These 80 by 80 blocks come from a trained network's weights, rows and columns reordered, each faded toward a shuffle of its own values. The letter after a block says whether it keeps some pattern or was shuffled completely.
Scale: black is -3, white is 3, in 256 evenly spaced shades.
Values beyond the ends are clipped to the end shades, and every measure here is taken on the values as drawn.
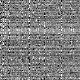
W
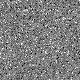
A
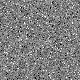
A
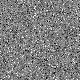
A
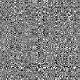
W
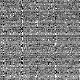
W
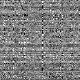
W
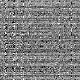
W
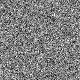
A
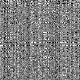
W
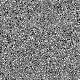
A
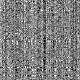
W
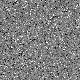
A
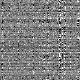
W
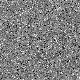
A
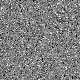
A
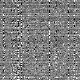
W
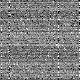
W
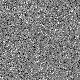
A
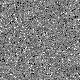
A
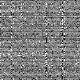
W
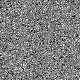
A
